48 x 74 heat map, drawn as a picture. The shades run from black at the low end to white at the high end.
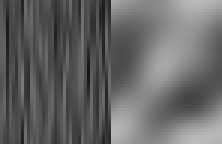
It is made of 1 by 2 panels. Panel 1,1: low, streaked downward. Panel 1,2: middling, smooth, strong in contrast.
